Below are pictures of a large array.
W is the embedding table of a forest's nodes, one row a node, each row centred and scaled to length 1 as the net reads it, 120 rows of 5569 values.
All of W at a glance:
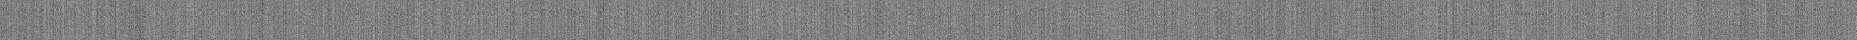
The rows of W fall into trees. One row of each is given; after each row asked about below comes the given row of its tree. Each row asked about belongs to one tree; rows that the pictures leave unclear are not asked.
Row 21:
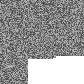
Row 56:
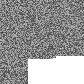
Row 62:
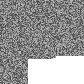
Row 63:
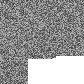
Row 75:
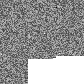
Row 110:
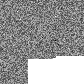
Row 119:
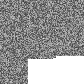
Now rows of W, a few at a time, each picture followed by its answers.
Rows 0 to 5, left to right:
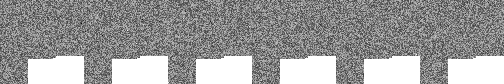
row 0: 62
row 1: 119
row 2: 75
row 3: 63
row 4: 21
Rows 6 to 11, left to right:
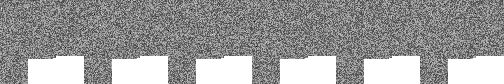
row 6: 75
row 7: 56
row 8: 21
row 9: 63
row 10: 119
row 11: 56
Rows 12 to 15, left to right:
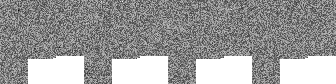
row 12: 119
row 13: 119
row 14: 75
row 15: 119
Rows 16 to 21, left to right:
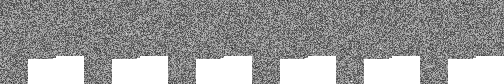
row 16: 75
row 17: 21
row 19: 63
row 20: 119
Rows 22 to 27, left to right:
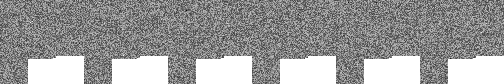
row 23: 63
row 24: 75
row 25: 21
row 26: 62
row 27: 75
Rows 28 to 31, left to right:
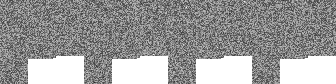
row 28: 21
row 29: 75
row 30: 75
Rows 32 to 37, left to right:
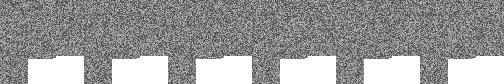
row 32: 75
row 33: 62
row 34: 119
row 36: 119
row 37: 62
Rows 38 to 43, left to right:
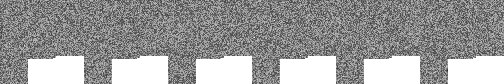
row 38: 62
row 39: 119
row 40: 75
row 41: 119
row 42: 119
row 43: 119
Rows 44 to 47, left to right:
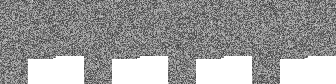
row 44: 119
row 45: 21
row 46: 21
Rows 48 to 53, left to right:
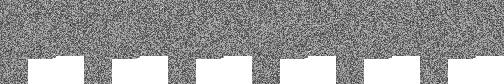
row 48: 62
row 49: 62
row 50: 62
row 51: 75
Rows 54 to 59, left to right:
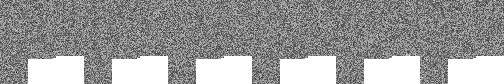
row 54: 75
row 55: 21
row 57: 56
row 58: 62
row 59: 75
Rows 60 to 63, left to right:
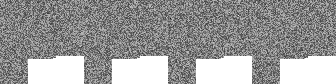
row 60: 119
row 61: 119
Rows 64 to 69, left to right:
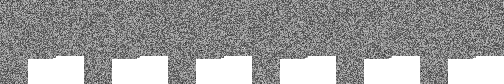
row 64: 21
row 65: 62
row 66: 21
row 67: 62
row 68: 62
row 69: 56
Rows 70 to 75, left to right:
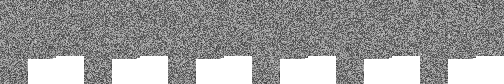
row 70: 56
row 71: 62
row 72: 56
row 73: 21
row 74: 21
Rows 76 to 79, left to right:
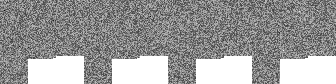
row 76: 119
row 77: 119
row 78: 75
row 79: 75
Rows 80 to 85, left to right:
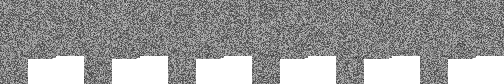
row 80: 62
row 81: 63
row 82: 62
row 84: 119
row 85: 62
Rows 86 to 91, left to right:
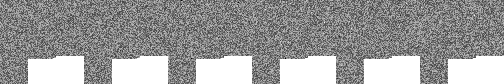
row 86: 63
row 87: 62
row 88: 63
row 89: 110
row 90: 119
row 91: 75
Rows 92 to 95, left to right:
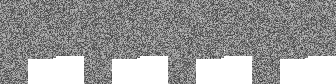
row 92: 21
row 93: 21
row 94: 21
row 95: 63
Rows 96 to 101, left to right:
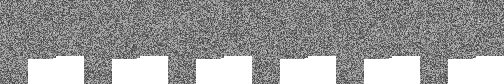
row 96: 21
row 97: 56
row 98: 75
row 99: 63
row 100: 21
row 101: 75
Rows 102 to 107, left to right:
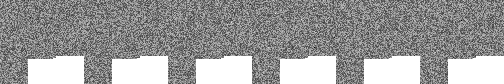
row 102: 119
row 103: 75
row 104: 119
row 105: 62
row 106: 63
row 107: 63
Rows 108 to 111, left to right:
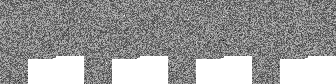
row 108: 75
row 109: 63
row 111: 75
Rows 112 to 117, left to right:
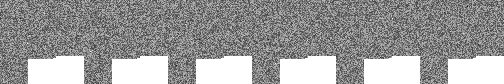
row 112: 63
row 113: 21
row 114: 63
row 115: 62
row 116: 62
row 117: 110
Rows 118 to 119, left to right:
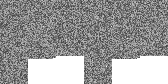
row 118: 62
